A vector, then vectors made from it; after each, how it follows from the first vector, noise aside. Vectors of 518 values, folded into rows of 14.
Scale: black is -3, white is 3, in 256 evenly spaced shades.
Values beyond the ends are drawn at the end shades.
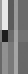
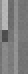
shrunk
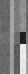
reversed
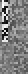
sign-scrambled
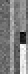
reversed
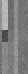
shrunk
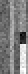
reversed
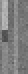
shrunk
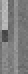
shrunk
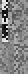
sign-scrambled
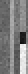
reversed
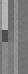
shrunk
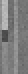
shrunk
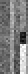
reversed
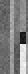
reversed
